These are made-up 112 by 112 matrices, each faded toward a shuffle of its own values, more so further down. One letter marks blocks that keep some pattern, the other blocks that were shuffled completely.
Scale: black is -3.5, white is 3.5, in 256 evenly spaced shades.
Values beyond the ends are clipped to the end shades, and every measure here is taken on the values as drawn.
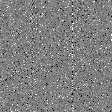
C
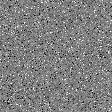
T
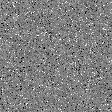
T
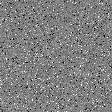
T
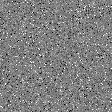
T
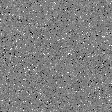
T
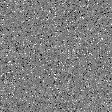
C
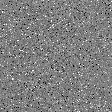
T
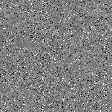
C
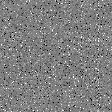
C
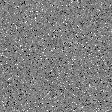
T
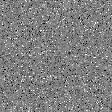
C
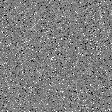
C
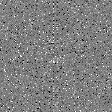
C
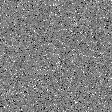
T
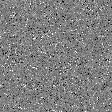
T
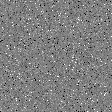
T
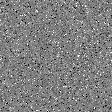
T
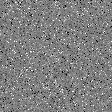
T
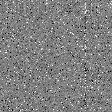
C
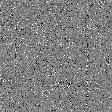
C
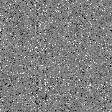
C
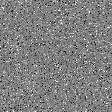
C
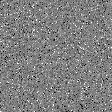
C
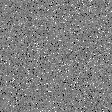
T
